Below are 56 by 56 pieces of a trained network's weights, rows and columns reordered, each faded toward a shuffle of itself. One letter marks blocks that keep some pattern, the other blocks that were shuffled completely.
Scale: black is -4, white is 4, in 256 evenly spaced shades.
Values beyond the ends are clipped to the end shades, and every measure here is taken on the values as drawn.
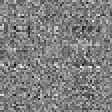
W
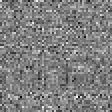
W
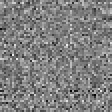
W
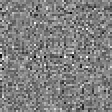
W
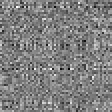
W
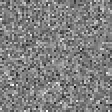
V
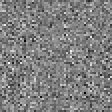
W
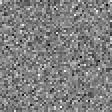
V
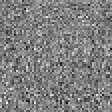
W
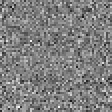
W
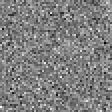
V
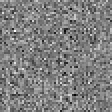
W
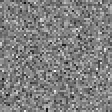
V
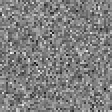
V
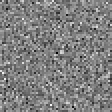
V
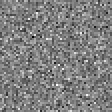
V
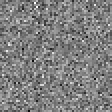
V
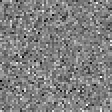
V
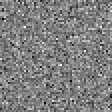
V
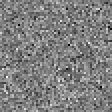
V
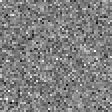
V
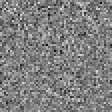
W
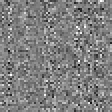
W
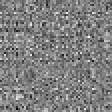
W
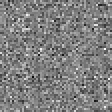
W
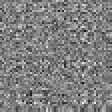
W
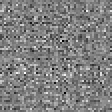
W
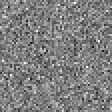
V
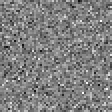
V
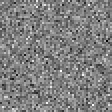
V
